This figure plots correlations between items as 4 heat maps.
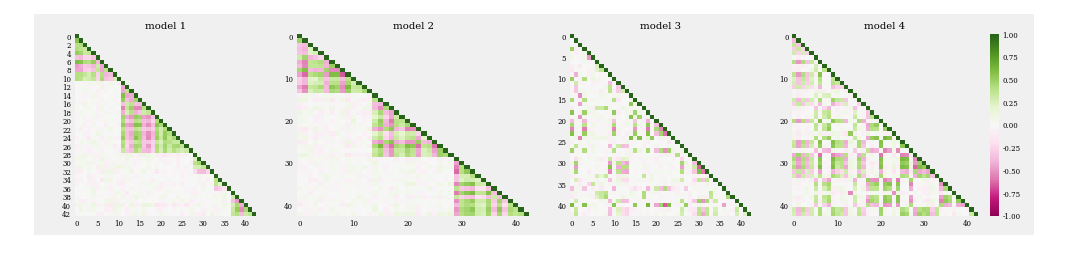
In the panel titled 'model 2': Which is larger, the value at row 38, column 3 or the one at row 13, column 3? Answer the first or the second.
the second
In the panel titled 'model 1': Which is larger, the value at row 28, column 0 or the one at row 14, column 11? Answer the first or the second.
the second
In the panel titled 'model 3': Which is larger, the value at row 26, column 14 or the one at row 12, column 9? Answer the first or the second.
the second
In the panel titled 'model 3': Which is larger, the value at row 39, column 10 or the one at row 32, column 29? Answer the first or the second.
the first
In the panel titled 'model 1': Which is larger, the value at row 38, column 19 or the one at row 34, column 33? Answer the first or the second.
the second
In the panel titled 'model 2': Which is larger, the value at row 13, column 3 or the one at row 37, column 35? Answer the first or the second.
the second
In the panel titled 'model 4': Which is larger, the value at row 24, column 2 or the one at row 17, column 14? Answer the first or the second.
the first
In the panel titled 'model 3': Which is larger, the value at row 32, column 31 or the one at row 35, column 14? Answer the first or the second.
the second
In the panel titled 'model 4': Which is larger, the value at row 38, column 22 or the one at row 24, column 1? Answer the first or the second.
the first
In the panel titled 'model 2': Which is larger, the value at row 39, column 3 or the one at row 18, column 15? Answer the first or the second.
the second
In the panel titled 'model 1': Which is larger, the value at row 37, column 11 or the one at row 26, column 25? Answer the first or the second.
the second
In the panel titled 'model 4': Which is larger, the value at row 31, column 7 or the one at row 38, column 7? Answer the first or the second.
the second
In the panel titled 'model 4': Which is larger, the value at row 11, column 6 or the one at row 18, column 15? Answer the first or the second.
the first
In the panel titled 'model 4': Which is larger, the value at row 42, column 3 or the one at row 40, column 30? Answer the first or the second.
the second
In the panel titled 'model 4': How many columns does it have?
43
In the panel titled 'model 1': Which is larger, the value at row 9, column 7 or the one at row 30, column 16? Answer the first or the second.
the second
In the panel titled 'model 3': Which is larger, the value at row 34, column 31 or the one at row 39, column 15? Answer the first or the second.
the second
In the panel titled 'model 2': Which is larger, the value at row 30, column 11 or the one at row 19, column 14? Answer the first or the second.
the second
